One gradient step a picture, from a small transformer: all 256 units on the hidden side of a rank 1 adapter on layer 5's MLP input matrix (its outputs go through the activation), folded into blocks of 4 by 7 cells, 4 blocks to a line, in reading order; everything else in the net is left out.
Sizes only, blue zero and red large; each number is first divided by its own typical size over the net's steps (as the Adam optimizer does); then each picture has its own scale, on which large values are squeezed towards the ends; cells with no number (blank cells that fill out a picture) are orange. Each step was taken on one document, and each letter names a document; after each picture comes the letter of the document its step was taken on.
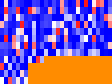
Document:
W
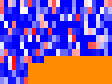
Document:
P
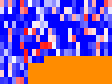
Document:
P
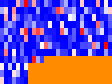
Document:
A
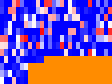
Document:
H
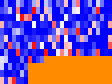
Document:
W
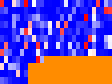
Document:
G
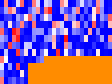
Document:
W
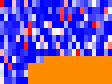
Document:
G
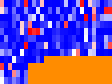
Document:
G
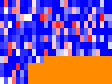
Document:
W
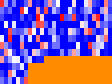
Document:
P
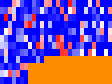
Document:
H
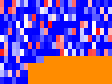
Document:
H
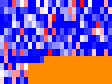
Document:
H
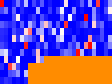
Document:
G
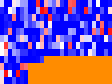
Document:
H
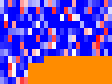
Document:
P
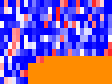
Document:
W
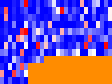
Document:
A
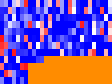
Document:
H
